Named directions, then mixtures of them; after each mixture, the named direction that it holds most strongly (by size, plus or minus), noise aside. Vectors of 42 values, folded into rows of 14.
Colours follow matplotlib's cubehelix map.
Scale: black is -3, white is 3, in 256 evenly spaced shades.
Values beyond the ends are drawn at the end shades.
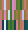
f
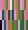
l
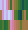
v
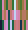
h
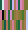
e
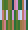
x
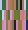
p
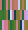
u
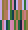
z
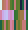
v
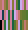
l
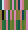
e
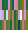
x
